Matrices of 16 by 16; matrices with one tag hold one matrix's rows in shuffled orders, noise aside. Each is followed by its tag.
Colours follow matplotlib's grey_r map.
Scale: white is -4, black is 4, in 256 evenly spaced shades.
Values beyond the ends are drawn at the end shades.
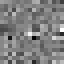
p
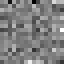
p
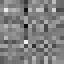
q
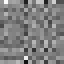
q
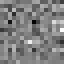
p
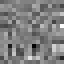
p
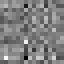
q
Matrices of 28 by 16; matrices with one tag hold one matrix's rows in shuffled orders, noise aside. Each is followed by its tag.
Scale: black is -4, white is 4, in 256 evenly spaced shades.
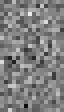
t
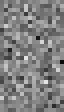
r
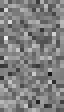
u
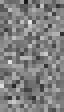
t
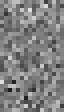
t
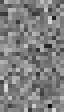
u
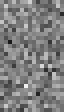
r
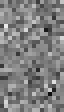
u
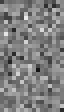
r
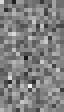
t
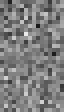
r
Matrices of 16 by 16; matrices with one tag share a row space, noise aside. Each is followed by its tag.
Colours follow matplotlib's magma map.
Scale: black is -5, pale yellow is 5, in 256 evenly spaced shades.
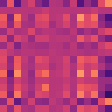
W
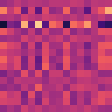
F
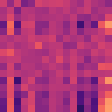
W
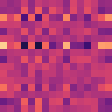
F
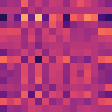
F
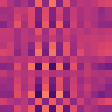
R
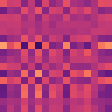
F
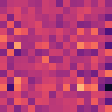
W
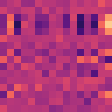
W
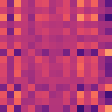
W
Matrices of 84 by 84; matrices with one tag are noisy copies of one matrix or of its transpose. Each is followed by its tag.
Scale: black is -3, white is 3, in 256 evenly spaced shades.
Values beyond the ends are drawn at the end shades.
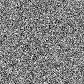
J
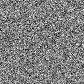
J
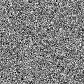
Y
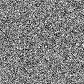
J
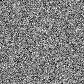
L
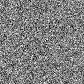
J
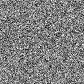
J
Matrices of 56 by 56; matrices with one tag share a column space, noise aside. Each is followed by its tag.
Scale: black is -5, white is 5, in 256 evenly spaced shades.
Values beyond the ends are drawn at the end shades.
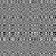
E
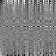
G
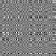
E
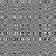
E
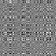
E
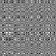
E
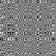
E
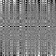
G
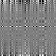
G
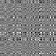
E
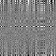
G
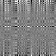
G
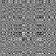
E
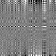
G
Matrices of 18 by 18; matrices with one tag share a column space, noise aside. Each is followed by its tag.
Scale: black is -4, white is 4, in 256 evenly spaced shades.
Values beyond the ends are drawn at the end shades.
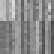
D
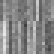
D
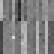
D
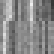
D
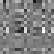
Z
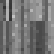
D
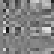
Z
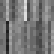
D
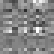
Z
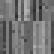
D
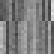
D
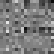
Z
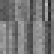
D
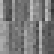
D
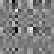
Z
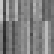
D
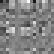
Z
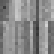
D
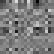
Z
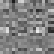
Z
